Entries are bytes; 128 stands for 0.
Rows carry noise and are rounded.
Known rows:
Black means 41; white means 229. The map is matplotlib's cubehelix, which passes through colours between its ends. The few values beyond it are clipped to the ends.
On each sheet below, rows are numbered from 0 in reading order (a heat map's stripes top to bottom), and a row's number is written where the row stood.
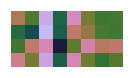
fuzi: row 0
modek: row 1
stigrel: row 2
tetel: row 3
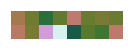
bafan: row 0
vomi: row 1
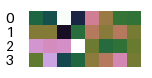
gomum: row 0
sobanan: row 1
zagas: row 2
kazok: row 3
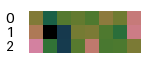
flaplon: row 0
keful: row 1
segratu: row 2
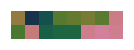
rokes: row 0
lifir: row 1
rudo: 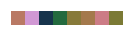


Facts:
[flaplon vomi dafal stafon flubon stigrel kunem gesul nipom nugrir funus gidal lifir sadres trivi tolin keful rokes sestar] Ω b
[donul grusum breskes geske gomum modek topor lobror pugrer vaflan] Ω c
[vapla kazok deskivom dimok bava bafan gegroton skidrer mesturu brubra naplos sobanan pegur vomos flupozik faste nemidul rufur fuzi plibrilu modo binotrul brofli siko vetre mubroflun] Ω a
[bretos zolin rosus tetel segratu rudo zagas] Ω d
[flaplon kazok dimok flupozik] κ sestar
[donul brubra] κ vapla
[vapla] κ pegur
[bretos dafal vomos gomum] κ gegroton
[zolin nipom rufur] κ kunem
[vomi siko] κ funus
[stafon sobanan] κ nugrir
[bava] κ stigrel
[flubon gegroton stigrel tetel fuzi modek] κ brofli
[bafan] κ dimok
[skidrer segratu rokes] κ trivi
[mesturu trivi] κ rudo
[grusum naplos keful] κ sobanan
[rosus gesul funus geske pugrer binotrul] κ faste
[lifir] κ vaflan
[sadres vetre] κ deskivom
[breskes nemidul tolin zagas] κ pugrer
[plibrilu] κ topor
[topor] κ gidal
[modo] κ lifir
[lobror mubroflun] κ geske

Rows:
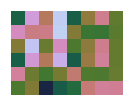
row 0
pugrer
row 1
rosus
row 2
faste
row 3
geske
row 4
zolin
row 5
trivi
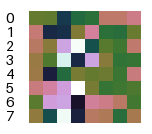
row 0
nugrir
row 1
naplos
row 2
tolin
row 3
vomos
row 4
stafon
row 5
nemidul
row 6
gegroton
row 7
dafal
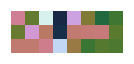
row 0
bretos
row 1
brofli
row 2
binotrul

